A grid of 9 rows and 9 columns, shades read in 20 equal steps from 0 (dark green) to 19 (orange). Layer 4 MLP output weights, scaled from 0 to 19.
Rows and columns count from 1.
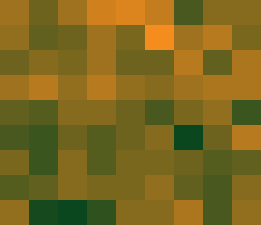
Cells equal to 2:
0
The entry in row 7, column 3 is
10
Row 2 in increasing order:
7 8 9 9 11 12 12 14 19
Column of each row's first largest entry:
5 6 7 2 8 9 3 6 7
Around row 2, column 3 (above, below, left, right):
12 9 7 12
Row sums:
105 101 89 110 70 63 68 74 64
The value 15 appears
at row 1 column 6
